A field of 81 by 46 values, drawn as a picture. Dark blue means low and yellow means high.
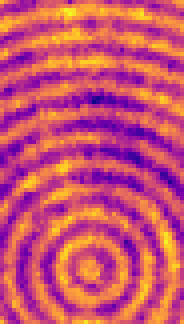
On average the colour sits 50% of the way up the scale. No single row or column stands out from its neighbours. Rings spread out from the bottom middle. No overall slope runs across the table.
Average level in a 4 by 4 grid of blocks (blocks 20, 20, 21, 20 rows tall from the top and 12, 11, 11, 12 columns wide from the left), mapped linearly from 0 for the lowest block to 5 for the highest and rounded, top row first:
3 5 4 4 / 2 2 0 3 / 2 4 2 2 / 2 4 3 4
